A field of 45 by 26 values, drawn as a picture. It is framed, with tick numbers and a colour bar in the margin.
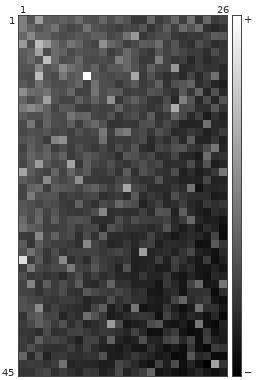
There are no regular stripes. The values are skewed, with a long tail toward high values. Values rise toward the top left. The halves do not mirror each other. The ninth with the lowest average is the bottom right. The ninth with the highest average is the top left.
